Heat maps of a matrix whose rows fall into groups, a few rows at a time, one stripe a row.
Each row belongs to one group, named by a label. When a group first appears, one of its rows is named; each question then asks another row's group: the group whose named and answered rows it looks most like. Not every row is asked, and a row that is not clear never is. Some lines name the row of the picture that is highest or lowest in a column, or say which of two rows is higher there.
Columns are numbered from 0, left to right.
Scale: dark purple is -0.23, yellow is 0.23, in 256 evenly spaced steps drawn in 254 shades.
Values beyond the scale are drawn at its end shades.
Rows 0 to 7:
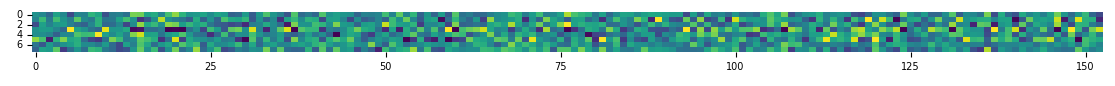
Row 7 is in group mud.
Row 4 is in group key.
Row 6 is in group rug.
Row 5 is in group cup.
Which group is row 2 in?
mud
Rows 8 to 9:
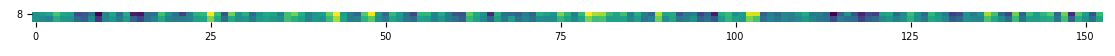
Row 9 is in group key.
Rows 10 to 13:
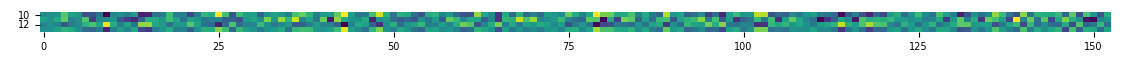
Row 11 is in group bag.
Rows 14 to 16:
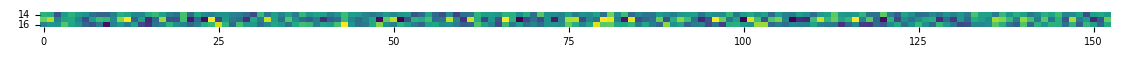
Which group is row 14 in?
cup
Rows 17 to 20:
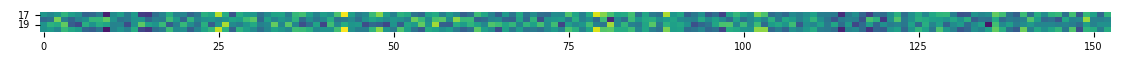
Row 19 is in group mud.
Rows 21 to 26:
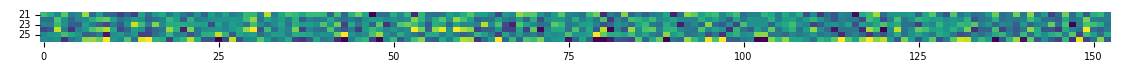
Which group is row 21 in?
bag
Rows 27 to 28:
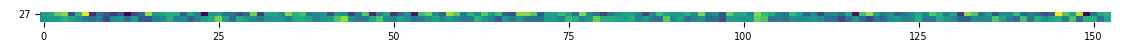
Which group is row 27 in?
bag
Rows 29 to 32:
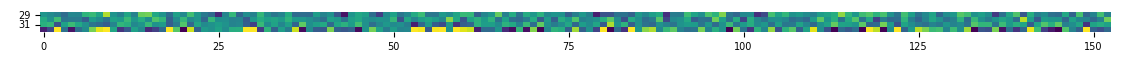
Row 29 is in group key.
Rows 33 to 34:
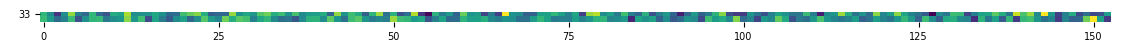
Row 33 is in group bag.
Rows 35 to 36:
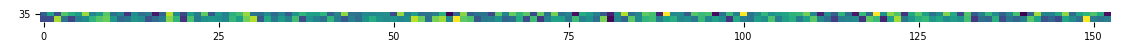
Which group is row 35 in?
rug
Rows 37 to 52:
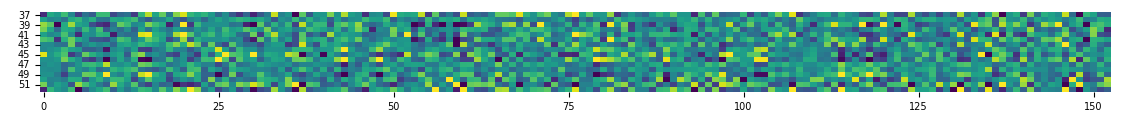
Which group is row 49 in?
key
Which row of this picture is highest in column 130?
51
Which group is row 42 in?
cup
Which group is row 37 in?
mud
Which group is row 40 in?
bag
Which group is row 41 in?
mud
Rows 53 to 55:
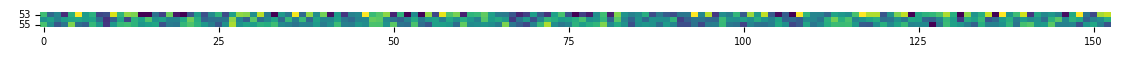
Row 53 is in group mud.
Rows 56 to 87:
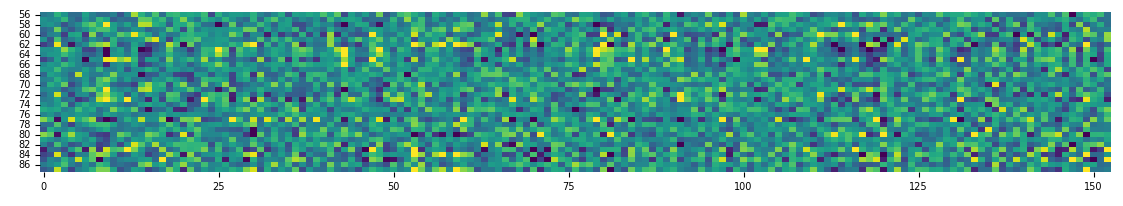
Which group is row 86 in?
mud
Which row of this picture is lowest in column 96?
60
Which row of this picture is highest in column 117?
80
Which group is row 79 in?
mud
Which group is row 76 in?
bag
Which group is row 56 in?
rug
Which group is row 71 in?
key
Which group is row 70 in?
mud
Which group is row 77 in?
bag
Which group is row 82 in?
rug
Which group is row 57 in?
mud
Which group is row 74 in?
mud
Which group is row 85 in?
bag
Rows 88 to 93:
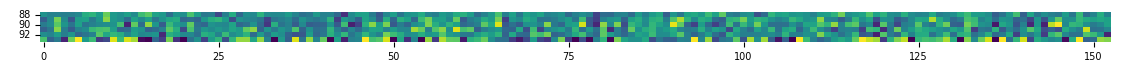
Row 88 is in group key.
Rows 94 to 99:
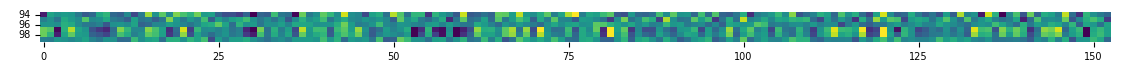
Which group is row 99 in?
rug
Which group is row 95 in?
rug
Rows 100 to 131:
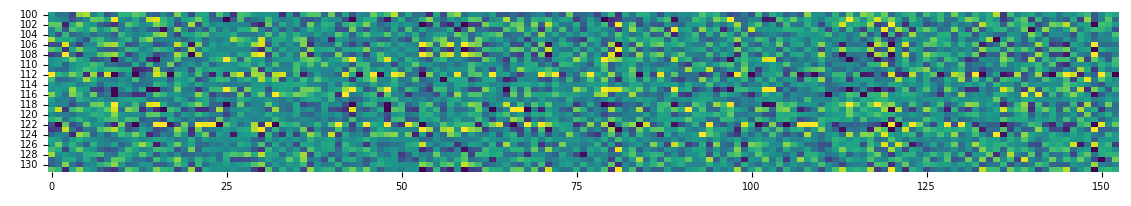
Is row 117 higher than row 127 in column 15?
No
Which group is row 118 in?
key
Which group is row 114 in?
bag
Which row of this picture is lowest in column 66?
122
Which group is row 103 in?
rug
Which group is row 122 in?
rug
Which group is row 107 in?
cup
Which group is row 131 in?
cup
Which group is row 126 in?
rug
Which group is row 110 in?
bag
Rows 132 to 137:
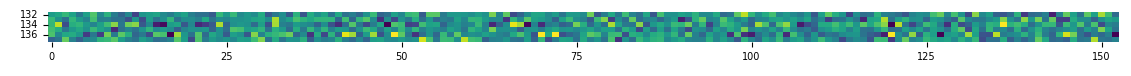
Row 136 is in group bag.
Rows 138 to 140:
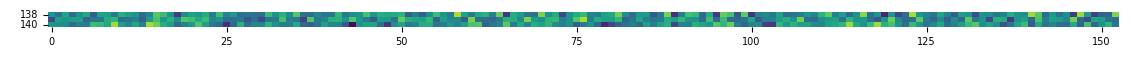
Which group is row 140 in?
key
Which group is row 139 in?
mud
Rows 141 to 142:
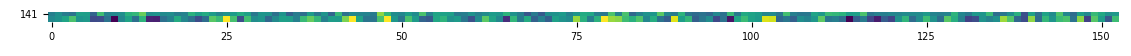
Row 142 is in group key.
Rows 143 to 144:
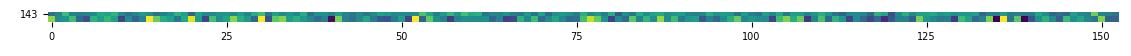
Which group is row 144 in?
mud
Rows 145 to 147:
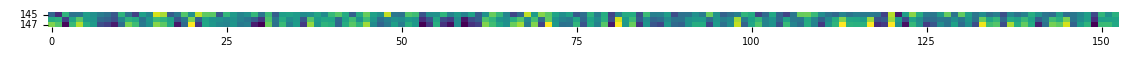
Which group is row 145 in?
rug
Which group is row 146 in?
cup
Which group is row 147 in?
cup
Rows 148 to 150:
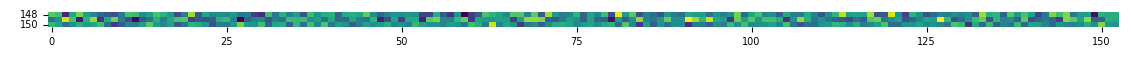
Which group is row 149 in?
bag
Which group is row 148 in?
cup
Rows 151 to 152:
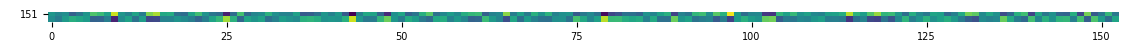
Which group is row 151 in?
key
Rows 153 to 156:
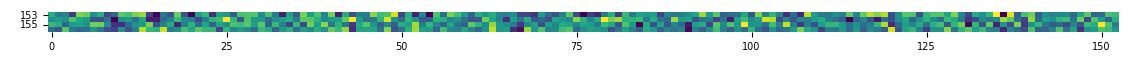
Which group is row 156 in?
rug
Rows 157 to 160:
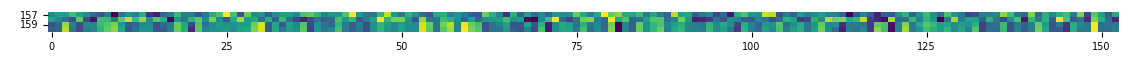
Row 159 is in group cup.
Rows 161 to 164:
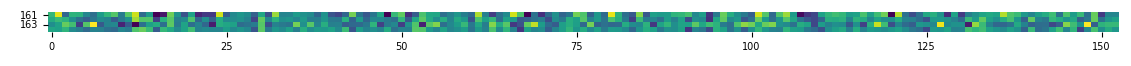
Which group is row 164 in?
rug
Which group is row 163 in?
bag
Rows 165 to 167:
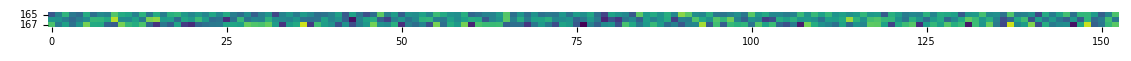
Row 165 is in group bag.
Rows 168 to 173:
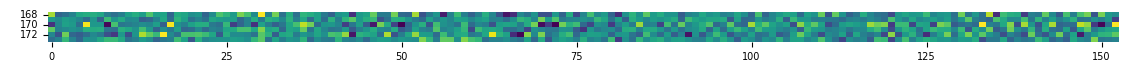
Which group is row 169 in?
bag
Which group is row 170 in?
bag
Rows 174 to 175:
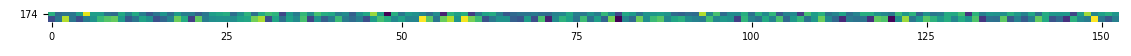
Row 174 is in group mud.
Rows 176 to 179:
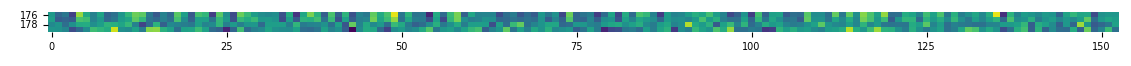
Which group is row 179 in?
key
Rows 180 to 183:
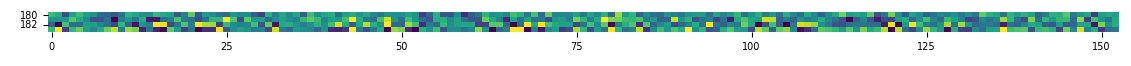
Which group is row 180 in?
cup
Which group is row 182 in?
rug
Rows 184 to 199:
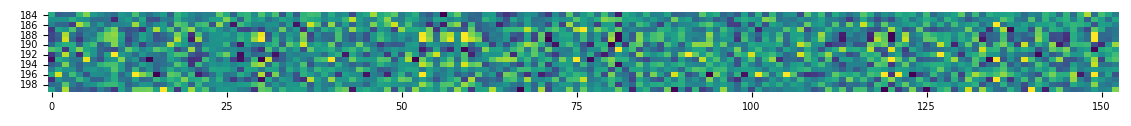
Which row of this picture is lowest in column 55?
187
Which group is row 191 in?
cup
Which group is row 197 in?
mud
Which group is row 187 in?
mud
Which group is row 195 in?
bag
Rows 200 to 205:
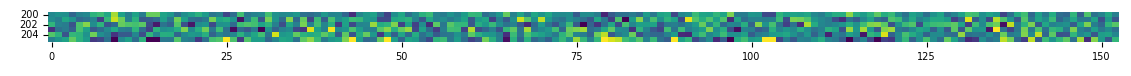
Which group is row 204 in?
bag
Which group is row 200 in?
key
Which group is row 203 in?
mud
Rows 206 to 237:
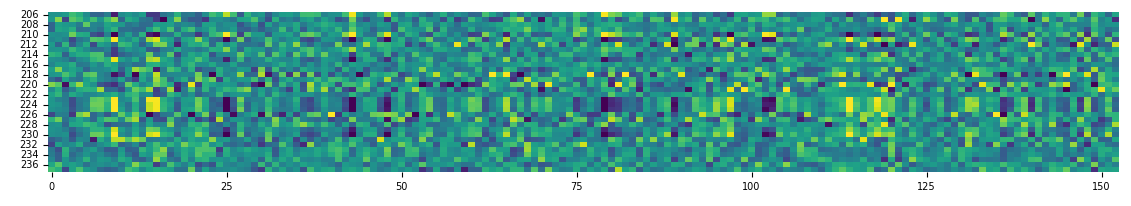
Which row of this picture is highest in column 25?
210
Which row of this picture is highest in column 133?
220
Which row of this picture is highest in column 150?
221
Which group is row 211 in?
key
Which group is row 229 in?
key
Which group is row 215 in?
key
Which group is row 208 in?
mud
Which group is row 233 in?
rug
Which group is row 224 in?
key
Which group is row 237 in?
cup
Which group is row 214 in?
bag
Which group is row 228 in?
bag
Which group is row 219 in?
rug
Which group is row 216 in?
mud
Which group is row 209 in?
mud
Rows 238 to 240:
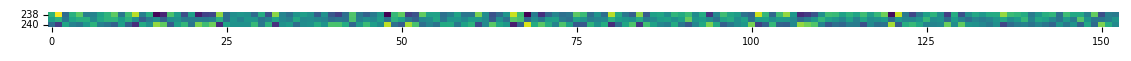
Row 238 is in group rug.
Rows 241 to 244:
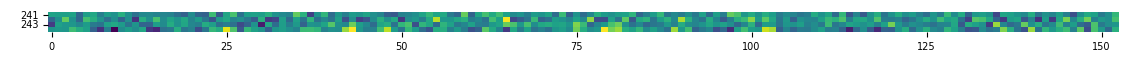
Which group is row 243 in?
mud
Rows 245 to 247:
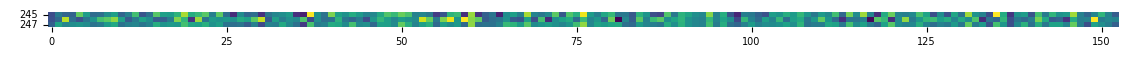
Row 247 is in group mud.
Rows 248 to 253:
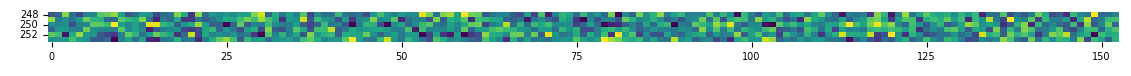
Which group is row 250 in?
key
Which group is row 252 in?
cup
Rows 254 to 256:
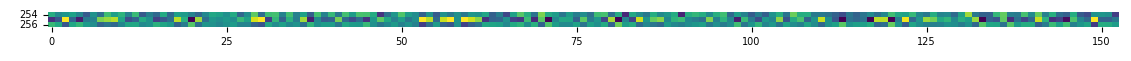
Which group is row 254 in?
bag
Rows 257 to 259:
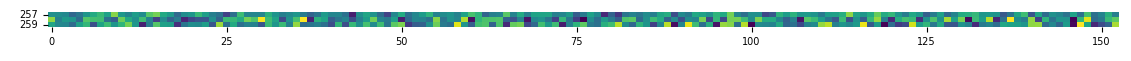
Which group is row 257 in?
key
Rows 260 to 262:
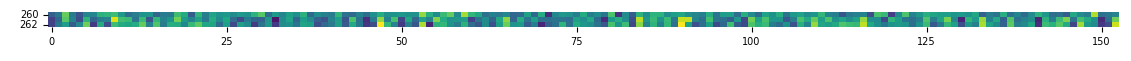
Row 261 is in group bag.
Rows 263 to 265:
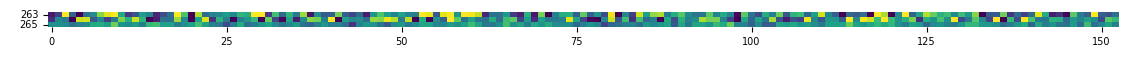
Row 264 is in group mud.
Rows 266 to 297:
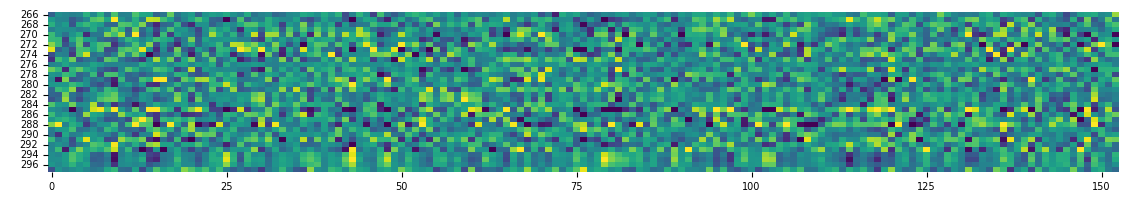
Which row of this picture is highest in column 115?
285
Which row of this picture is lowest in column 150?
288
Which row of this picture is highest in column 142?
293
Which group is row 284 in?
bag
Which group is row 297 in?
mud
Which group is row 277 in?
cup
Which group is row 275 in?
mud
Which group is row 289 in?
mud
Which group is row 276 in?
rug
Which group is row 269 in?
bag
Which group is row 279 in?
rug
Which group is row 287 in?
rug
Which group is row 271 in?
cup
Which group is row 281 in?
mud
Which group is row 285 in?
key
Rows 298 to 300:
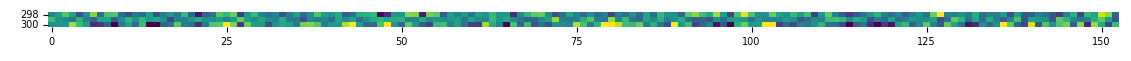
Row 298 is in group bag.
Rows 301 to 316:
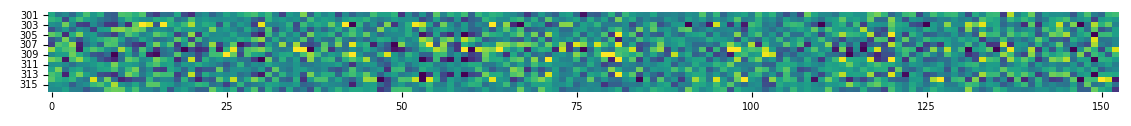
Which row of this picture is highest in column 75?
307
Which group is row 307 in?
mud
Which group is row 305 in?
cup
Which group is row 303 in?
rug
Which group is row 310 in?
cup
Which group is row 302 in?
cup
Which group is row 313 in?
cup
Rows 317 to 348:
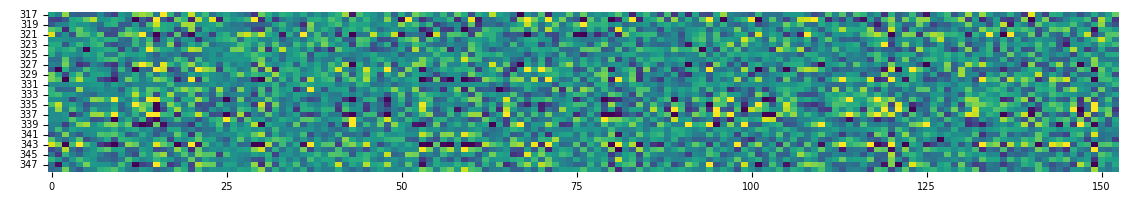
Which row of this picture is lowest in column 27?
338
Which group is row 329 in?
bag
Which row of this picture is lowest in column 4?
327
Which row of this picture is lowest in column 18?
343
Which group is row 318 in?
rug
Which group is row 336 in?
rug
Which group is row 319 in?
mud
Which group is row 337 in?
key
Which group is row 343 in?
cup
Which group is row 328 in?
rug
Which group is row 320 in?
cup
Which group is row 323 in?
bag
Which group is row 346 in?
cup
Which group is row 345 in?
rug
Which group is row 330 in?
cup
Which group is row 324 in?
mud
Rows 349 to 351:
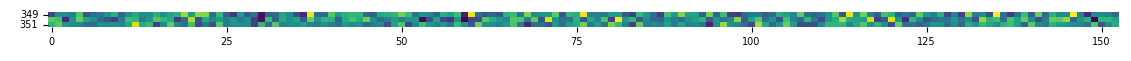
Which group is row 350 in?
cup
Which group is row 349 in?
mud
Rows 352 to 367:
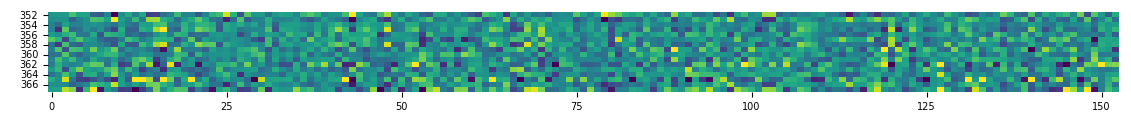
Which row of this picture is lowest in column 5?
365
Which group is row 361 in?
rug
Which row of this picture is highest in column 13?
365
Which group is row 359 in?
rug
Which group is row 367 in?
bag
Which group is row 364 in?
bag
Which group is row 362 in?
bag
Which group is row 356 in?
bag
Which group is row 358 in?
rug
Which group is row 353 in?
key
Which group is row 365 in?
rug
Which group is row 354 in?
rug
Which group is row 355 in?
rug
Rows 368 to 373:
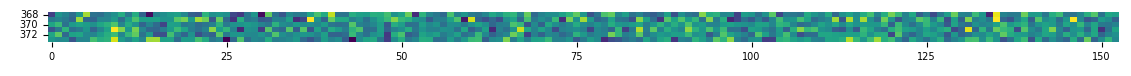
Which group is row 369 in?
mud
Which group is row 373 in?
key
